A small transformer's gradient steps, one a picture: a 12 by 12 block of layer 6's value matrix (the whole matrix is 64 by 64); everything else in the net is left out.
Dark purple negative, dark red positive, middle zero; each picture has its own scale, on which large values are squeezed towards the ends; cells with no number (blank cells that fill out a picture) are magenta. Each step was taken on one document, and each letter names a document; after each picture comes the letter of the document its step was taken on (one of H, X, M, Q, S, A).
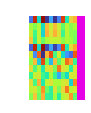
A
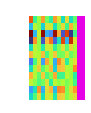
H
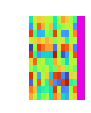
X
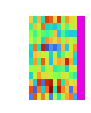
A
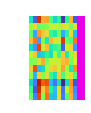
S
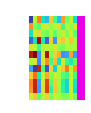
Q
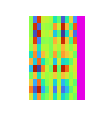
S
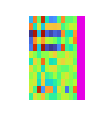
A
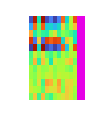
A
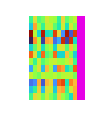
H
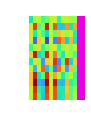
Q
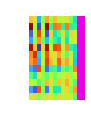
Q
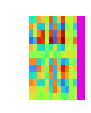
X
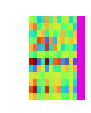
Q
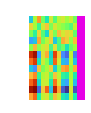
Q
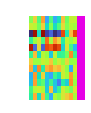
A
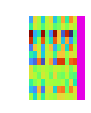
H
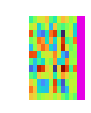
X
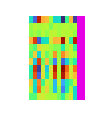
S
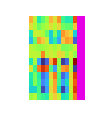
X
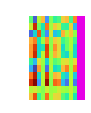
Q
